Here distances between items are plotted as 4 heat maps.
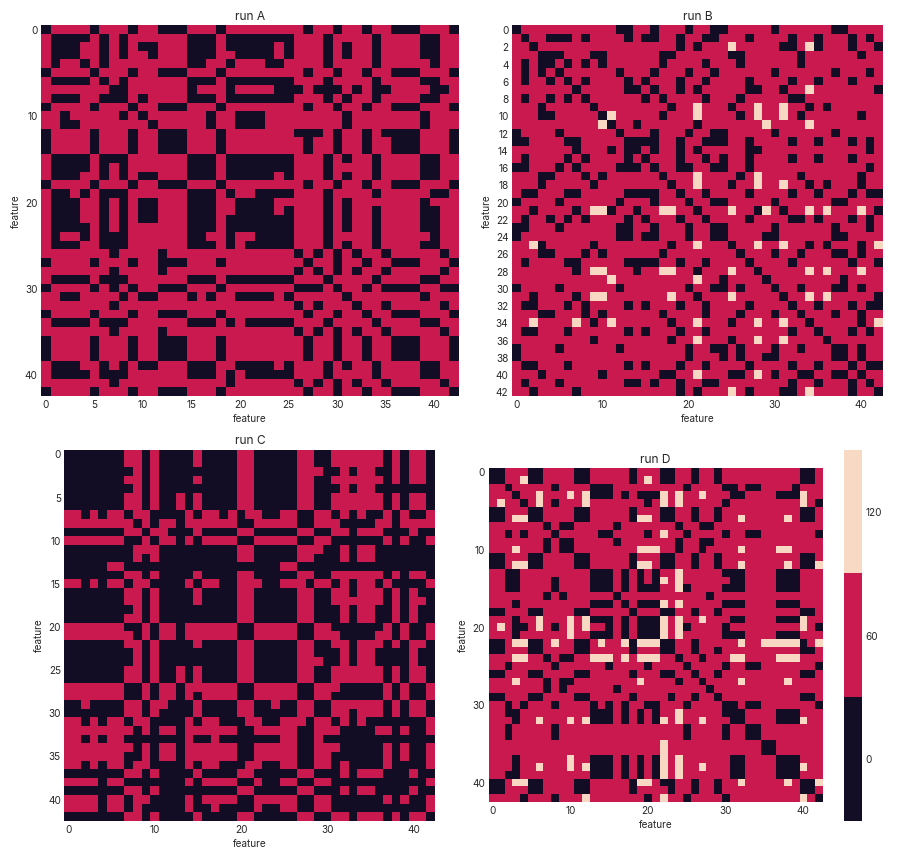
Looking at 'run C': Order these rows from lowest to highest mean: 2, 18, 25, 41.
18, 2, 41, 25
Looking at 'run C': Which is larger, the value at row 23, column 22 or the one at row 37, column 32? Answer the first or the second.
the second
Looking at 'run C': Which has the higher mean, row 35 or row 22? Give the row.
35
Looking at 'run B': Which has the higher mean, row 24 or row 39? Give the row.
24
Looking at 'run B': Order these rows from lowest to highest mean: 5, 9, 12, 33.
33, 5, 12, 9
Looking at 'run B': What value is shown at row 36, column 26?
60
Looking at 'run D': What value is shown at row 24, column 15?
120
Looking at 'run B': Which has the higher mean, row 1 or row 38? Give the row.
38
